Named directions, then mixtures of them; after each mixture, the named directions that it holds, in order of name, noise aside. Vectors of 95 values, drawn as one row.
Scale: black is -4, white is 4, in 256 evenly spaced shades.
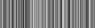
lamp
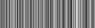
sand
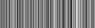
sand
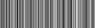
sand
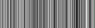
lamp, sand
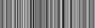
lamp, sand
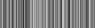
lamp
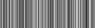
lamp, sand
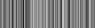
lamp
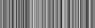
lamp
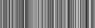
lamp, sand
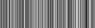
lamp, sand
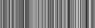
lamp, sand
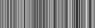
lamp, sand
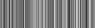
lamp, sand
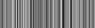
lamp, sand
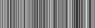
lamp, sand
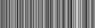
sand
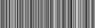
sand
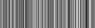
lamp, sand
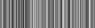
lamp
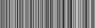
sand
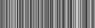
sand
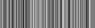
lamp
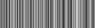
sand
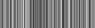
lamp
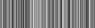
lamp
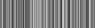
lamp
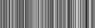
lamp, sand
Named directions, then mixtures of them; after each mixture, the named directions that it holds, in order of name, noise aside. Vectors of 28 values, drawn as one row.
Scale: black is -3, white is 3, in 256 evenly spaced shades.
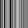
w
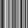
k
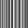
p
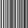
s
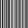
p, s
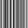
k, p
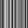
k, p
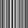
k, p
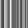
k, w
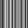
k, p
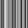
k, s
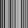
k, w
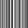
p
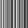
p, s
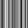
k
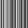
k, s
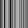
w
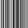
p, w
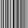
p, w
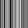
w
